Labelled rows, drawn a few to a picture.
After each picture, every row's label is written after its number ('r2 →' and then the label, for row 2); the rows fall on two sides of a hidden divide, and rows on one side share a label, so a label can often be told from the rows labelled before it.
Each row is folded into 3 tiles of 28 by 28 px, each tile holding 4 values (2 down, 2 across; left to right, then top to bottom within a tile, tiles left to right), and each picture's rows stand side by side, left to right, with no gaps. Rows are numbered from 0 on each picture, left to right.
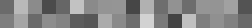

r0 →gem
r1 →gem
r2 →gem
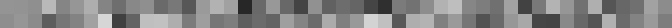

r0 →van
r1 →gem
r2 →van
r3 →gem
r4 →gem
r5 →van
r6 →van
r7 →gem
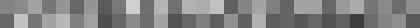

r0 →gem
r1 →van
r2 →van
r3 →van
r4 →van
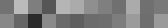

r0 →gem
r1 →van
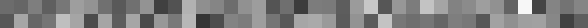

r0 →gem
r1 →gem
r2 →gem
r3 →gem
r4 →gem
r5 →van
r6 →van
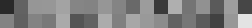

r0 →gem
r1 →gem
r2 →gem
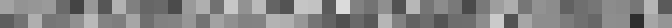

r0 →van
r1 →van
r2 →gem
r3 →van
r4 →van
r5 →gem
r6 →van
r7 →gem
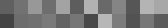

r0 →gem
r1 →gem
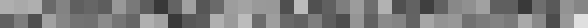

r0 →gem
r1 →gem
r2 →gem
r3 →van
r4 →van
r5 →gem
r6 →gem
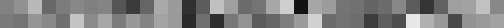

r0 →gem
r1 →gem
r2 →van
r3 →gem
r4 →gem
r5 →gem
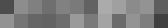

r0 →gem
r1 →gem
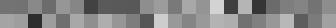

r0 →gem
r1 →gem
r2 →van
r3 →gem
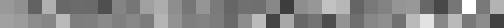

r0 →van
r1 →gem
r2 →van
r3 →van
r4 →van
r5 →van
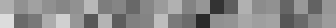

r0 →van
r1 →gem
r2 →gem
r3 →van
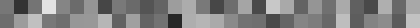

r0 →van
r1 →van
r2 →gem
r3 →gem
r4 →van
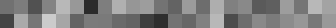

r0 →gem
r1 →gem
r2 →van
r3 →gem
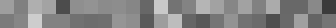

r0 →van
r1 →van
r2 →van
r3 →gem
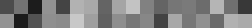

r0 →van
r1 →van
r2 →van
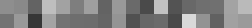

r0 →van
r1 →van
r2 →gem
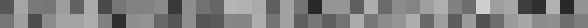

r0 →gem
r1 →van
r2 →gem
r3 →van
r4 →gem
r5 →gem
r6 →van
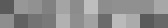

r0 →gem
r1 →van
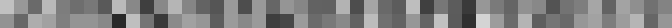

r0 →van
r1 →van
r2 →gem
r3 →van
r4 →van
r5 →gem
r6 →gem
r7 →van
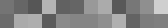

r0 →van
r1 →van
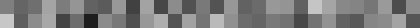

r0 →van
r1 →gem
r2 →gem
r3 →gem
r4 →van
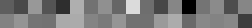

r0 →gem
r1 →van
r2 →van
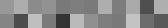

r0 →van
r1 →van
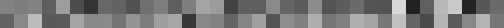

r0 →gem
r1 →gem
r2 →van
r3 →gem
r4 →gem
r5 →gem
